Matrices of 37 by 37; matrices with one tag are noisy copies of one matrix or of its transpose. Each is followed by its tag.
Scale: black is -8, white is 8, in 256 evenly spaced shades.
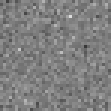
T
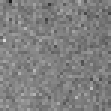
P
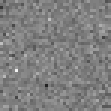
T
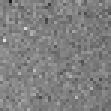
P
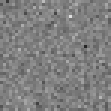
T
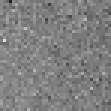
P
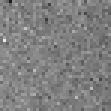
P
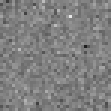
T
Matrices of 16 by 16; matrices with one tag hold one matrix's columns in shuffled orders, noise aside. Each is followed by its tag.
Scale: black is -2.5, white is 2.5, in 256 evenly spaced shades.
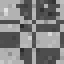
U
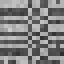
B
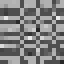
B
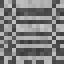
B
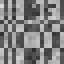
U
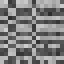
B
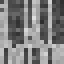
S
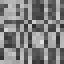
U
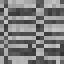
B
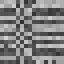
B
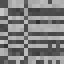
B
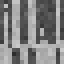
S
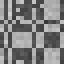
U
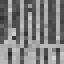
S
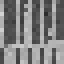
S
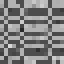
B
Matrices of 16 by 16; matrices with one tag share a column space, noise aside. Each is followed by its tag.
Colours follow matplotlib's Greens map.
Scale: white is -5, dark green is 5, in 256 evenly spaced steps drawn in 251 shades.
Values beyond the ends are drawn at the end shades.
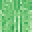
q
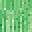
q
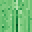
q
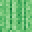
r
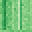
r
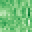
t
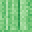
r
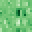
t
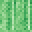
r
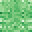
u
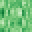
t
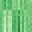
q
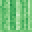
r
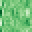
t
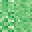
u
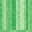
r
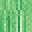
q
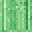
r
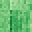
q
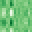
t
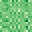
u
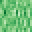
t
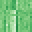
q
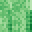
q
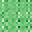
u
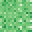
u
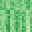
q
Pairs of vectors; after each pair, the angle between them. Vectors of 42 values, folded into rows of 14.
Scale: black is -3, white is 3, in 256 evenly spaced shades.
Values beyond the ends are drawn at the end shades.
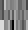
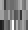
nearly opposite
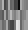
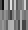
partly opposed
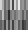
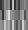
nearly opposite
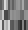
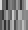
partly opposed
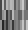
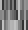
partly opposed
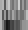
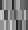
orthogonal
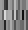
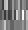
nearly opposite
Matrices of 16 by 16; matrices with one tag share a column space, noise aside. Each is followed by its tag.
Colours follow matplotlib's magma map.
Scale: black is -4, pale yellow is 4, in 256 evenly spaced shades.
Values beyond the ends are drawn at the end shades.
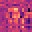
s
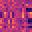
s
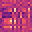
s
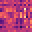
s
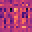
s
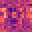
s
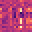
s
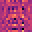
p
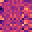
p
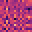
p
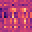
s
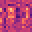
s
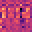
s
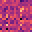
p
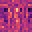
s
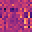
s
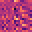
p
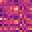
p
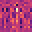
s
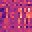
s
